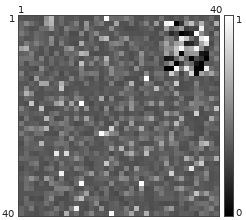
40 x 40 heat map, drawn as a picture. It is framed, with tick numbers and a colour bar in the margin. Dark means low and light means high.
Roughest part: top right. Slope: none. Odd patch: rougher, in the top right. Histogram: skewed, a long tail of high values. Mirror symmetry: none. Odd rows or columns: none. Grain: fine. Stripes: none.
